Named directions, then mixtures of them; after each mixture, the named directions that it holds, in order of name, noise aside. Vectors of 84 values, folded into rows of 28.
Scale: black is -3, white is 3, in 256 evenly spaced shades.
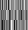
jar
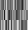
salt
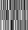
jar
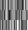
jar, salt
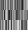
salt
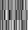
jar, salt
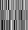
jar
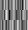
jar, salt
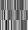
salt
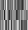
salt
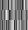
jar, salt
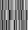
jar, salt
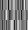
jar, salt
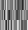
salt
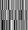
jar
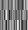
jar, salt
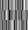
jar, salt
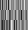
jar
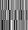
jar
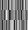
jar, salt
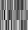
salt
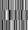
jar, salt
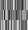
salt
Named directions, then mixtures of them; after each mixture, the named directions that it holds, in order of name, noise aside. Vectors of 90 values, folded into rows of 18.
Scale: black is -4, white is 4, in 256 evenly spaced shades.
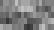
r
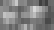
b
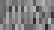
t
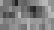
b, r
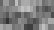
r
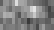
b, r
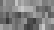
r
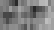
b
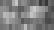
b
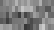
r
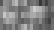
b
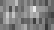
b, t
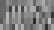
t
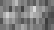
b, t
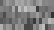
r, t
